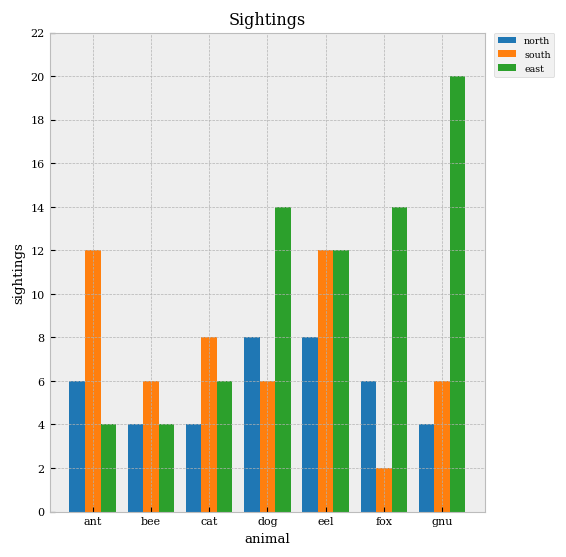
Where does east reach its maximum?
gnu
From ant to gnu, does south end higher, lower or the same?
lower
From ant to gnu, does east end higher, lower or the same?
higher
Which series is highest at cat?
south
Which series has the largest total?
east
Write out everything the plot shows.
Title: Sightings
x-axis: animal, ticks ant bee cat dog eel fox gnu
y-axis: sightings, ticks 0 2 4 6 8 10 12 14 16 18 20 22
Legend: north, south, east
Values:
north: 6 4 4 8 8 6 4
south: 12 6 8 6 12 2 6
east: 4 4 6 14 12 14 20
